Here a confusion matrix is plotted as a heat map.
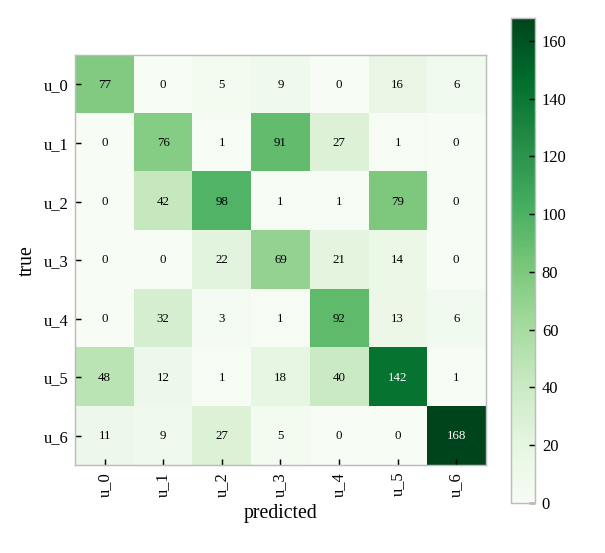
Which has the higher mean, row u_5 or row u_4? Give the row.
u_5
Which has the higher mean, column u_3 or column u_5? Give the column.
u_5
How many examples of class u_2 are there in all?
221
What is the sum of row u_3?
126
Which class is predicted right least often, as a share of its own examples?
u_1
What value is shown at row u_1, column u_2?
1
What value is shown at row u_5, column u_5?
142
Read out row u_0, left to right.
77 0 5 9 0 16 6
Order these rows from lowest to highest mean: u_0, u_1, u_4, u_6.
u_0, u_4, u_1, u_6
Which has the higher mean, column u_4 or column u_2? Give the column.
u_4
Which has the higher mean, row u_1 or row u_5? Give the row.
u_5
